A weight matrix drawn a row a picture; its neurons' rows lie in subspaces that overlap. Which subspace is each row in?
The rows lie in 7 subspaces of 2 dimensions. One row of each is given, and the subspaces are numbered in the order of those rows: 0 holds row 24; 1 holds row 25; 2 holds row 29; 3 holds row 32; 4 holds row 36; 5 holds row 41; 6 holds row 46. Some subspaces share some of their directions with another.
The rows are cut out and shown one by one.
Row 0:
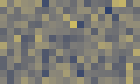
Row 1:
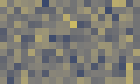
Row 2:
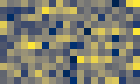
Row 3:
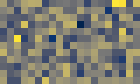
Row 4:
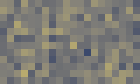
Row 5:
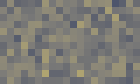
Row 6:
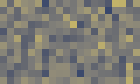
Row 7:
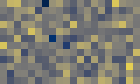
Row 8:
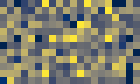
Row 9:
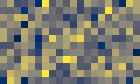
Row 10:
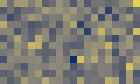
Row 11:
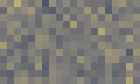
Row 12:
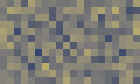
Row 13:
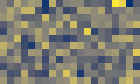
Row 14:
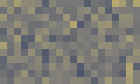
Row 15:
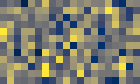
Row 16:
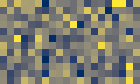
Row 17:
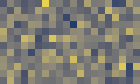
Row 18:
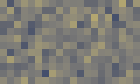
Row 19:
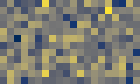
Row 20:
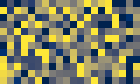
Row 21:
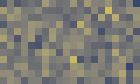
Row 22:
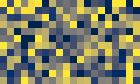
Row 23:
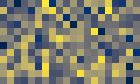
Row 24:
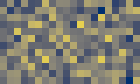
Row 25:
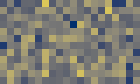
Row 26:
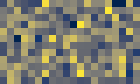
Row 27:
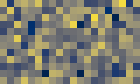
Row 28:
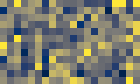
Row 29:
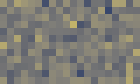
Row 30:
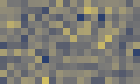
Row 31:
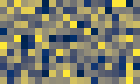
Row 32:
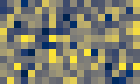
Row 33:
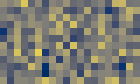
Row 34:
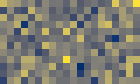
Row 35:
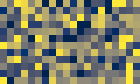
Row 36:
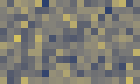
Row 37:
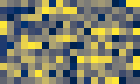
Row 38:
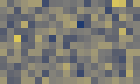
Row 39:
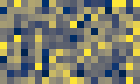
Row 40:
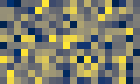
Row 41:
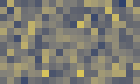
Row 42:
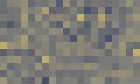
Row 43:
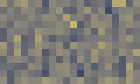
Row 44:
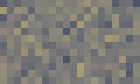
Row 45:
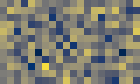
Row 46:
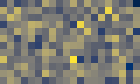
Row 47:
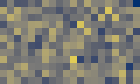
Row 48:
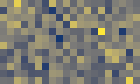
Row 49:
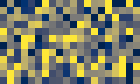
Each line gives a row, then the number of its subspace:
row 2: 6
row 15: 0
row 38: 1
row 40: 5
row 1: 3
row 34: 4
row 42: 2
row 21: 6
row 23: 1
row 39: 3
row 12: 0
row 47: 6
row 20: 4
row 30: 2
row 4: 3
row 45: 0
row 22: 0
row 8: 2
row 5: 5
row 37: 6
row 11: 1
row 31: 6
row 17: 3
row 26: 1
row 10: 6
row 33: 0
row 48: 1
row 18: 5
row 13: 6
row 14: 4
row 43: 0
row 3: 1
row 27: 5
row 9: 4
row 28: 3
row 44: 4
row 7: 5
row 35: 2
